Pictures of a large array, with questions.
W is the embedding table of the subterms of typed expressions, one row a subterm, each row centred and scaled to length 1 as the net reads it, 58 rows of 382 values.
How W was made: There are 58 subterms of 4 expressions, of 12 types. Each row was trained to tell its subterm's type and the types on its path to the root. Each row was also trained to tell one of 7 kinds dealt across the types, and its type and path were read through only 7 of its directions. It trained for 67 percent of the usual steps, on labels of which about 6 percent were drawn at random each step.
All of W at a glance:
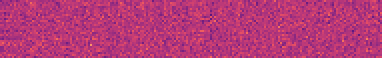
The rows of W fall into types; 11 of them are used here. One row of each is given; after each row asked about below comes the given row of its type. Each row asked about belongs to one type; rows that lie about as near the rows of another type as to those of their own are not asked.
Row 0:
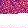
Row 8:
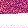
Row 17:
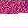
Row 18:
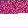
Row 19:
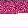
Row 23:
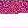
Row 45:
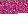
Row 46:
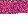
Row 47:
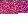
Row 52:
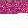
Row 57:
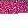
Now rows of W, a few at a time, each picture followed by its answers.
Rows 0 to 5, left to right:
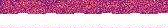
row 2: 18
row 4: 18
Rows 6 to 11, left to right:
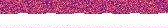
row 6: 52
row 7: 57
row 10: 45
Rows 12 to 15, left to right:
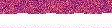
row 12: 19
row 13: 18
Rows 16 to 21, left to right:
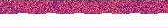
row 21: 52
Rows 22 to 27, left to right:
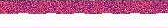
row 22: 57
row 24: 8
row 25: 17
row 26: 0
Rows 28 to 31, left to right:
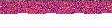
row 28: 52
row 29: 57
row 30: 57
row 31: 18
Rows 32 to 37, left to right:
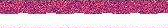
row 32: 52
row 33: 0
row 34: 46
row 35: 17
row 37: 46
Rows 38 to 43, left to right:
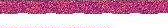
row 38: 46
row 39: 57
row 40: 46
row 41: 45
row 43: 45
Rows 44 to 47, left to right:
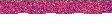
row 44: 45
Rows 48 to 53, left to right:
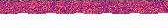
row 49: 46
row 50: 18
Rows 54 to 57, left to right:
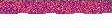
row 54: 52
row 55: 45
